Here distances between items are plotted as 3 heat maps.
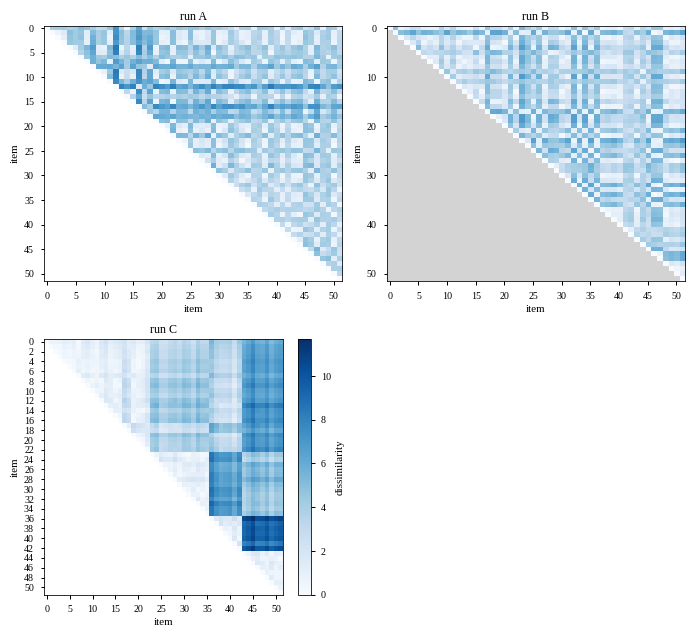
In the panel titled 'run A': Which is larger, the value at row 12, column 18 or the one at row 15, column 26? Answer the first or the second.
the second
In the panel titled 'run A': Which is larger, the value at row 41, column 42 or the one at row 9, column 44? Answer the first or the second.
the second
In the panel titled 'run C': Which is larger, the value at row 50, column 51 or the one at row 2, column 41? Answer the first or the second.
the second
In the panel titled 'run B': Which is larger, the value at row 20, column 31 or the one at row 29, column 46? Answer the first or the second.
the second
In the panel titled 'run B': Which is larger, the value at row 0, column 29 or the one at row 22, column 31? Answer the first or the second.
the first
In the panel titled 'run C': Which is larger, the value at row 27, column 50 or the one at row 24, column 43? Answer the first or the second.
the first
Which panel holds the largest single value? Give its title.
run C
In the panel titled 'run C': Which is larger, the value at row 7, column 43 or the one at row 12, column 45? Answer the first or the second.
the second
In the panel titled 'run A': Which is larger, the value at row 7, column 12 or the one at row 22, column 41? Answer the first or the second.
the first
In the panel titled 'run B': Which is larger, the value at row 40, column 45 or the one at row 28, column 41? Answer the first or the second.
the second
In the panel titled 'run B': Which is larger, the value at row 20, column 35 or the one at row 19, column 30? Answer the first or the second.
the second
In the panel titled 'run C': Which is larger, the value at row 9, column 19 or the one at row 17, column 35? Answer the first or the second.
the second
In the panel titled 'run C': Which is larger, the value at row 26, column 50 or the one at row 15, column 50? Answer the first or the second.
the second
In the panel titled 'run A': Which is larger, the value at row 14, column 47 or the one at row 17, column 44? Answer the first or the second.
the second
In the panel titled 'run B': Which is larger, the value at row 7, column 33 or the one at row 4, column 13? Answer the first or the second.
the second
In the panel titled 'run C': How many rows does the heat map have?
52
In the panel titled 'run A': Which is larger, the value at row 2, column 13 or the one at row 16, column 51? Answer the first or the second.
the second
